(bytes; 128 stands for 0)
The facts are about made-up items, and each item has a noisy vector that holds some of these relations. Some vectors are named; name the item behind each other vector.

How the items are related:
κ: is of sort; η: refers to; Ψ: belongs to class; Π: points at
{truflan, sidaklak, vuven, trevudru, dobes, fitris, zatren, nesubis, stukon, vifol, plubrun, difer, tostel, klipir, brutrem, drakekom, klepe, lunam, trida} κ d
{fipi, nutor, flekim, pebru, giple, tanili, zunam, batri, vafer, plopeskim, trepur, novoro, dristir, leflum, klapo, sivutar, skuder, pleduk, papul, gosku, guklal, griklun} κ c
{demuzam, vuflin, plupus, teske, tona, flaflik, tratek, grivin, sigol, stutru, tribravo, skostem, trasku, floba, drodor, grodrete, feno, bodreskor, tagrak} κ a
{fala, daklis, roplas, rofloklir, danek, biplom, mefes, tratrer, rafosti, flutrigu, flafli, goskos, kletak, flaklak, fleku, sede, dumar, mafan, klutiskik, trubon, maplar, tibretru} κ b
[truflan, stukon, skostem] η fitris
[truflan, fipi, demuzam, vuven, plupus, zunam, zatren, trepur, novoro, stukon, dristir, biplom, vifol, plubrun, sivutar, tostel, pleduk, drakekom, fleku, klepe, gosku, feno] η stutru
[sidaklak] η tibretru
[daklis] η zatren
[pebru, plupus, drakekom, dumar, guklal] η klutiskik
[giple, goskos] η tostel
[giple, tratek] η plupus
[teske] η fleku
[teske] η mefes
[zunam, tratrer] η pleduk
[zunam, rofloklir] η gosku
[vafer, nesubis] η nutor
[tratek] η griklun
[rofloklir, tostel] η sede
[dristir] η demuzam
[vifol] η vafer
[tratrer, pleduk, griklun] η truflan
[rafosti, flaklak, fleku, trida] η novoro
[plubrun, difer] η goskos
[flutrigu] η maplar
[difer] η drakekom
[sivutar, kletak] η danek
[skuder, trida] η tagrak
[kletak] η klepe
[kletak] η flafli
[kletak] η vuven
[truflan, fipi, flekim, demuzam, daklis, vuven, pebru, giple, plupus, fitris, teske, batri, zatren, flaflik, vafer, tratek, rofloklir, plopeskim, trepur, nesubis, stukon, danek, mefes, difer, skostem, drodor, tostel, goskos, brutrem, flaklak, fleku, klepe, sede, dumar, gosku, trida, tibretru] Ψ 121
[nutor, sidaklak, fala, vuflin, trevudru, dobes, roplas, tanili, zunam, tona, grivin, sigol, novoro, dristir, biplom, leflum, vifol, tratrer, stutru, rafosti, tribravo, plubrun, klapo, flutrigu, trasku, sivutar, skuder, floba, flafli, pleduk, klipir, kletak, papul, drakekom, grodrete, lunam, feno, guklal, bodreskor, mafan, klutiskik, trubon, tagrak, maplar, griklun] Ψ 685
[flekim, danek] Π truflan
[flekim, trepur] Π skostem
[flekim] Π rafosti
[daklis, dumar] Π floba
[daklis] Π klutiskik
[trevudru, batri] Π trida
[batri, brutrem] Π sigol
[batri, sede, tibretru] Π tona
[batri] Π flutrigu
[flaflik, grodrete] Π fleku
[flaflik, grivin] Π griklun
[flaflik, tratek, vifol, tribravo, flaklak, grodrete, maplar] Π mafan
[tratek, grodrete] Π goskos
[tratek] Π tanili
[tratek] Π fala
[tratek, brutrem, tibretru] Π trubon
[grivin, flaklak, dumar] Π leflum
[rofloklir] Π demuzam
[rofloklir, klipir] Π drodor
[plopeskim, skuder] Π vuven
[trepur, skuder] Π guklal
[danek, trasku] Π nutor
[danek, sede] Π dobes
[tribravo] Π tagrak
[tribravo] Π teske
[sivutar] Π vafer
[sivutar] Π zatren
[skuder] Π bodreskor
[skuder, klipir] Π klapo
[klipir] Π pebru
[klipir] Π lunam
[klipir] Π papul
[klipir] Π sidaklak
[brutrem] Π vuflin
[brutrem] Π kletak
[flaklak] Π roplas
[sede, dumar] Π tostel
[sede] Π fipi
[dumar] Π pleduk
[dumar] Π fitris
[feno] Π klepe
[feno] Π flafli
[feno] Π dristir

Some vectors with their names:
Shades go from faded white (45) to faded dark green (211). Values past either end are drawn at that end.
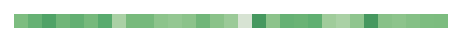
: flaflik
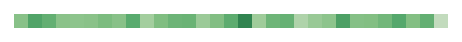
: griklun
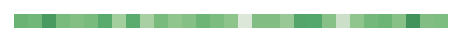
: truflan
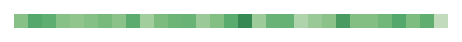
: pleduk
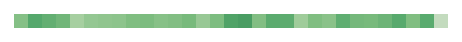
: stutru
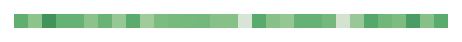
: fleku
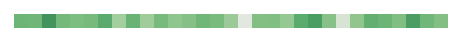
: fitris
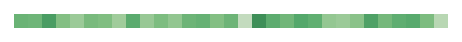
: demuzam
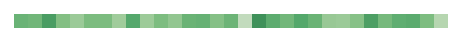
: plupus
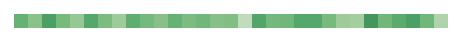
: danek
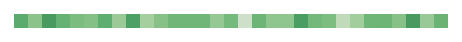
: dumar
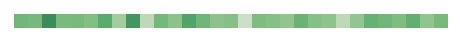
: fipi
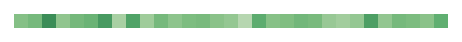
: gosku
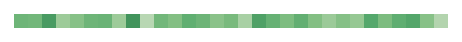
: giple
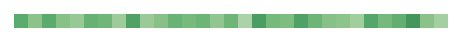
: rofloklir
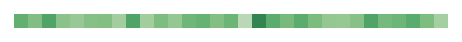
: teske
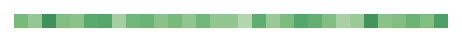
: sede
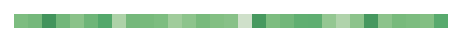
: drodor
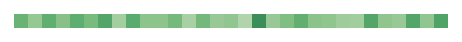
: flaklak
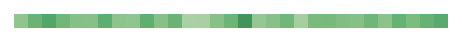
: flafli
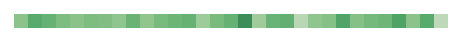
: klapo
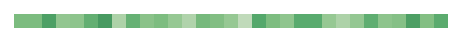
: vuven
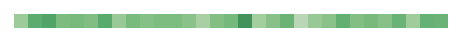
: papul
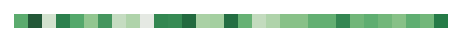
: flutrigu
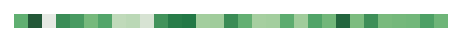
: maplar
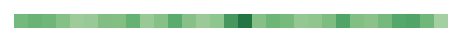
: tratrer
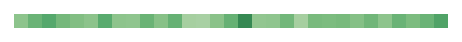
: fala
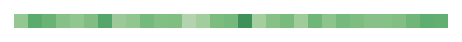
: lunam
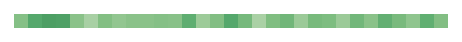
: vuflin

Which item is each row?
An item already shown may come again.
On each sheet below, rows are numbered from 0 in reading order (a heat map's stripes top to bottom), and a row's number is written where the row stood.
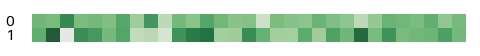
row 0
fipi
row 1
maplar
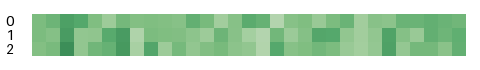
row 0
klutiskik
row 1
brutrem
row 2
gosku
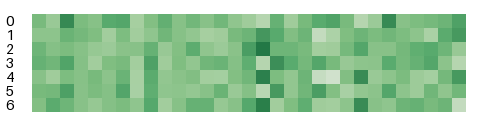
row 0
tibretru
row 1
tagrak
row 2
rafosti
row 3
skostem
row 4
skuder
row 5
tratek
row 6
sivutar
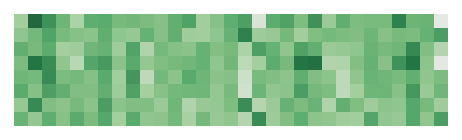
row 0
nutor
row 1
trubon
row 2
difer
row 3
nesubis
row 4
fipi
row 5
dumar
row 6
vifol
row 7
flaklak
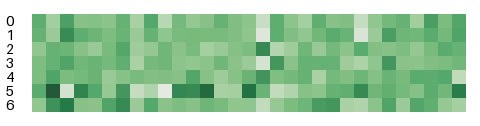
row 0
trida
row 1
mefes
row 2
trevudru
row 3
flaflik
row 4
mafan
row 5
flutrigu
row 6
vafer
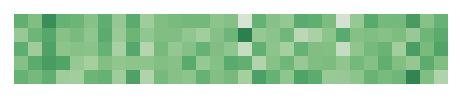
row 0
goskos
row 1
novoro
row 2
trida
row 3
tona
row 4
difer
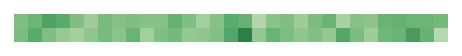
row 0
klutiskik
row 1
plubrun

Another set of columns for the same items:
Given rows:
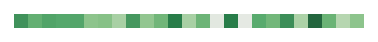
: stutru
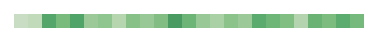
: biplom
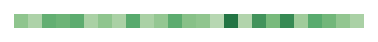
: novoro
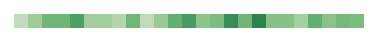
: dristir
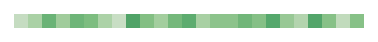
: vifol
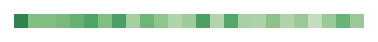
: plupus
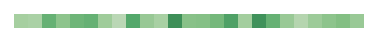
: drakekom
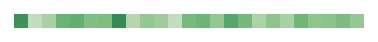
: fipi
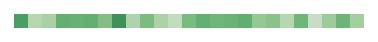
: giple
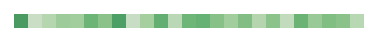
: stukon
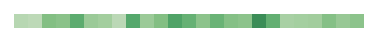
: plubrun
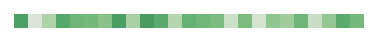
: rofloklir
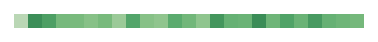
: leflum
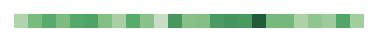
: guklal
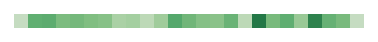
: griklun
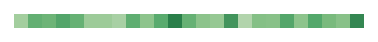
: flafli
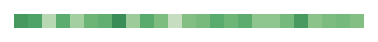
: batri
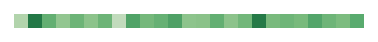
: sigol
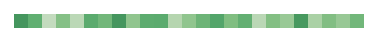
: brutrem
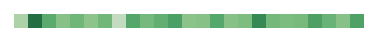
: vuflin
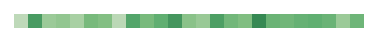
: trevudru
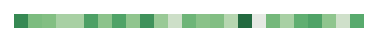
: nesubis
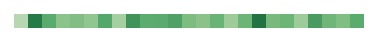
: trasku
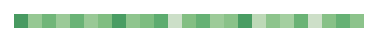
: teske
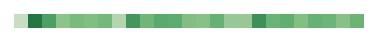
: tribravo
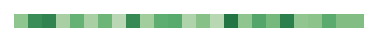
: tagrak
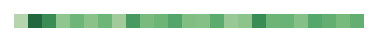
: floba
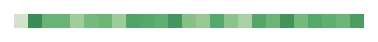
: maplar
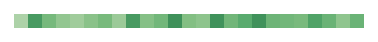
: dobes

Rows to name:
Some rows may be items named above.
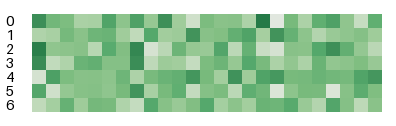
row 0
nesubis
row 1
drakekom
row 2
fitris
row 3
fipi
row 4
flutrigu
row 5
flaklak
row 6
vifol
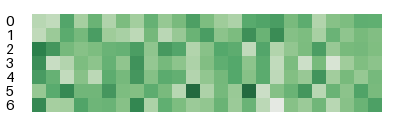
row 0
rafosti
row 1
dristir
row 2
drodor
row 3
difer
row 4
brutrem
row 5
klutiskik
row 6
goskos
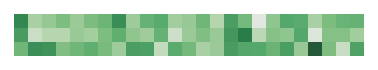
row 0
mefes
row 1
trida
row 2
nutor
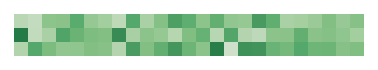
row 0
plubrun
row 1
gosku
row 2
sidaklak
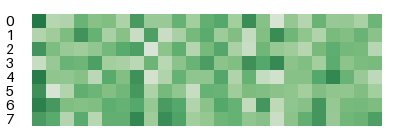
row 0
klepe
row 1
sivutar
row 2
skostem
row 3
dristir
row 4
fitris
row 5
trepur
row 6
drodor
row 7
tibretru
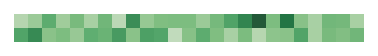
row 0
skuder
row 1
flaflik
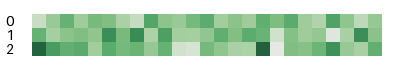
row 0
vifol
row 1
dumar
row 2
vafer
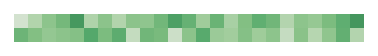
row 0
kletak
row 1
tratek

